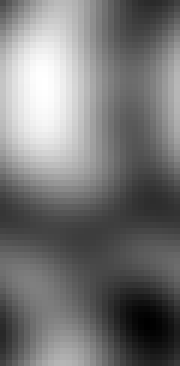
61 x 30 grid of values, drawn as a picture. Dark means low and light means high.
The ninth with the highest average is the top left. The field is smooth, with broad soft blobs. The halves do not mirror each other. The ninth with the lowest average is the bottom right. No lone cell stands out from its neighbours.
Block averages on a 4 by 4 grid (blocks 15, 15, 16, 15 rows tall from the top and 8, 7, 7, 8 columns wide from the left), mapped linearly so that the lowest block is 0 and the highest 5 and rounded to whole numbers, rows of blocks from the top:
5522 / 5532 / 2211 / 2310
